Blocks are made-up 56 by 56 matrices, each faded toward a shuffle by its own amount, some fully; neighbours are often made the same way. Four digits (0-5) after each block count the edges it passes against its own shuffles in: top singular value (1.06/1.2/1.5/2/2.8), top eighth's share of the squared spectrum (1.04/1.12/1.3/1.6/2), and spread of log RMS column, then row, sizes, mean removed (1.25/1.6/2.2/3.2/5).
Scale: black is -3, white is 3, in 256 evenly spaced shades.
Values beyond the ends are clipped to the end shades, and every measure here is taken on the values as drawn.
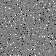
0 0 0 0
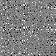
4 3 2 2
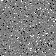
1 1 0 0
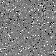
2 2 0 0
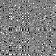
4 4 2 2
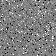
0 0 0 0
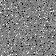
0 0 0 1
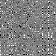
4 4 2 2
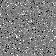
1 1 0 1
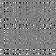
4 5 3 3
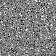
0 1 0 0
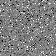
1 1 0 0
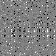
3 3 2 2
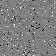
2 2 0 0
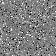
0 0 0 0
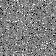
0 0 0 0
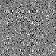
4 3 2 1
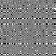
5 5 3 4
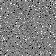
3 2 0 0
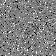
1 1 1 0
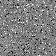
2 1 0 0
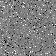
0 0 0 0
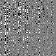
2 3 4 2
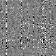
2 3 3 2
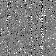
2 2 2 0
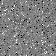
1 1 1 0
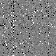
2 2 2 1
